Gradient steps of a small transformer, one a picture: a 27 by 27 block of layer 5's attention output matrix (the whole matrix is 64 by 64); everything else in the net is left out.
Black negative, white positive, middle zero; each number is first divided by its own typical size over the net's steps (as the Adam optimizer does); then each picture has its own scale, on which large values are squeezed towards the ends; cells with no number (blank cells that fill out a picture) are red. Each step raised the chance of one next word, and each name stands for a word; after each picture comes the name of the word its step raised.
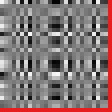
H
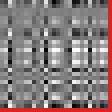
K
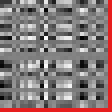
H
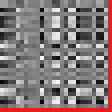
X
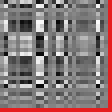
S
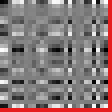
K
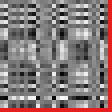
S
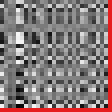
X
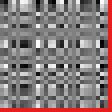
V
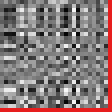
X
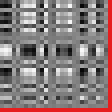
S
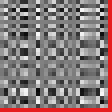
X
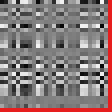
V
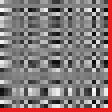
X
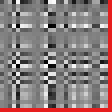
V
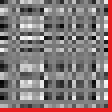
H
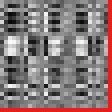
S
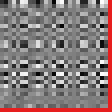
V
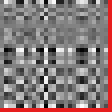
K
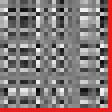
X
